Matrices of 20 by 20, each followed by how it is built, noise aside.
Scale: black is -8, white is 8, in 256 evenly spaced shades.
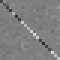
diagonal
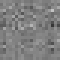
low rank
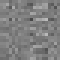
low rank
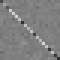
diagonal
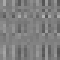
low rank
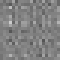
low rank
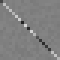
diagonal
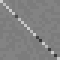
diagonal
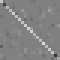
diagonal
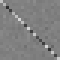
diagonal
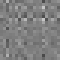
low rank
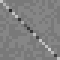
diagonal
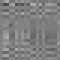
low rank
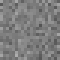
low rank
